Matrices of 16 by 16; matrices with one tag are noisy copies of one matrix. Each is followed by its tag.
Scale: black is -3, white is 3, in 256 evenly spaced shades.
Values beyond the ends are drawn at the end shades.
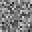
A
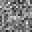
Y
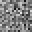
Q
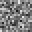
A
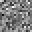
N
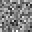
A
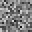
A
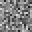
Q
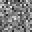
Y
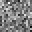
Y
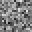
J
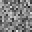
Y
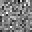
Y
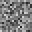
A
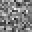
J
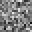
J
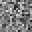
Q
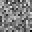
Y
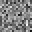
Y
